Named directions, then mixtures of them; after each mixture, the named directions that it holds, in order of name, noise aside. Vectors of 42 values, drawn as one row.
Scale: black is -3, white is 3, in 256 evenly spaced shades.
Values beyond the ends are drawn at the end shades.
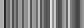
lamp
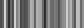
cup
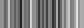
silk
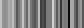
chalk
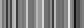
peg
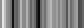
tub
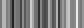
cup, silk, tub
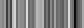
peg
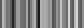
chalk, tub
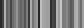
chalk, lamp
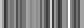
lamp, peg, silk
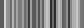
lamp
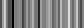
chalk, cup, tub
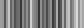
silk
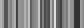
chalk, lamp, peg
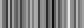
peg, silk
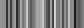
peg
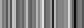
peg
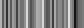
peg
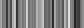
peg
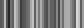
chalk, cup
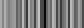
chalk, cup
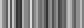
chalk, peg, silk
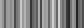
chalk, cup, silk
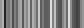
lamp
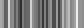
silk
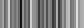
silk
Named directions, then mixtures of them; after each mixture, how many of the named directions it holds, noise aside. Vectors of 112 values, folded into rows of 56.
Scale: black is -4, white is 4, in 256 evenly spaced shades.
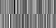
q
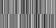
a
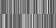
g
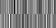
one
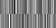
one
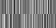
two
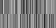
one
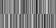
three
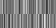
three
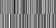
two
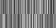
two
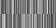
one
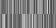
one
